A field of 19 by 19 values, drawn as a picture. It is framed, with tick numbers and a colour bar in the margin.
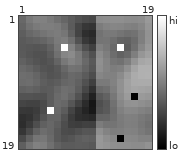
The right part is higher, past a seam about 60% of the way across. The distribution is heavy-tailed on both sides. Five lone cells stand out: three far higher and two far lower than their neighbours.
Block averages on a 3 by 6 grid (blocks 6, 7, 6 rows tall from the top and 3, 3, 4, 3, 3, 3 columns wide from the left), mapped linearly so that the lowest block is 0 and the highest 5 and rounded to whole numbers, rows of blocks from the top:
2 2 2 2 3 4 / 1 1 1 1 4 5 / 0 2 0 2 3 3
